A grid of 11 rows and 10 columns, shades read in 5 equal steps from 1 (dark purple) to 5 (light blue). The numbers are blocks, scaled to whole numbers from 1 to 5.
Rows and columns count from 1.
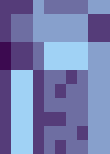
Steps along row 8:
up same down up same same same up same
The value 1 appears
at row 4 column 1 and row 5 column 1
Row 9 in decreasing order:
5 5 4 4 3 3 2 2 2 2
